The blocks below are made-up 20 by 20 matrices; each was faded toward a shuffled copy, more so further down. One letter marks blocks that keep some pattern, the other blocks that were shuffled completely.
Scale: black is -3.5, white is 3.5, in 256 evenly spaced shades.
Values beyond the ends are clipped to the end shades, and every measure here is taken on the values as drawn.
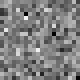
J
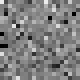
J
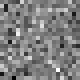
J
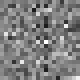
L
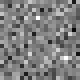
J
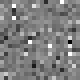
J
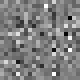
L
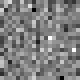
L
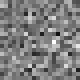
L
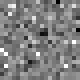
J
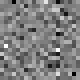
L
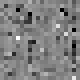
L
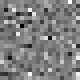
L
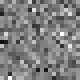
L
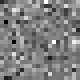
L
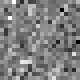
J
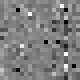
L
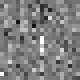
L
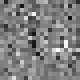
L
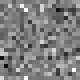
J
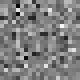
L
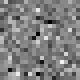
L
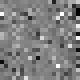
L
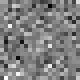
L
